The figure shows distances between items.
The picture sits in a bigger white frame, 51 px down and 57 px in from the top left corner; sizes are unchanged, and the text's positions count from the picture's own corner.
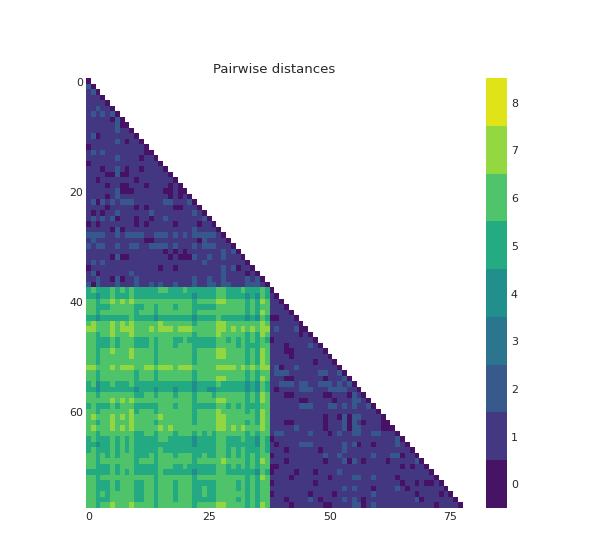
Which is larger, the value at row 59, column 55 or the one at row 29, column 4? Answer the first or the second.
the first
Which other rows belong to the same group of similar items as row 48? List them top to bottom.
38, 39, 40, 41, 42, 43, 44, 45, 46, 47, 49, 50, 51, 52, 53, 54, 55, 56, 57, 58, 59, 60, 61, 62, 63, 64, 65, 66, 67, 68, 69, 70, 71, 72, 73, 74, 75, 76, 77
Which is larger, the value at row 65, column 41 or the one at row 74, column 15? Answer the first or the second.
the second
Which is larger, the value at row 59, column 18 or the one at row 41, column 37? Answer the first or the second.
the second
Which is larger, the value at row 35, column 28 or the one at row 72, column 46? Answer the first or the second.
the first
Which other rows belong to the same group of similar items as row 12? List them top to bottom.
0, 1, 2, 3, 4, 5, 6, 7, 8, 9, 10, 11, 13, 14, 15, 16, 17, 18, 19, 20, 21, 22, 23, 24, 25, 26, 27, 28, 29, 30, 31, 32, 33, 34, 35, 36, 37
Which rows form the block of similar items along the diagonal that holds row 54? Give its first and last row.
38 to 77
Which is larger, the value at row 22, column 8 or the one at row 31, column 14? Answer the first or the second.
the first
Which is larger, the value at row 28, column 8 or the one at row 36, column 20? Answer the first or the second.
the first
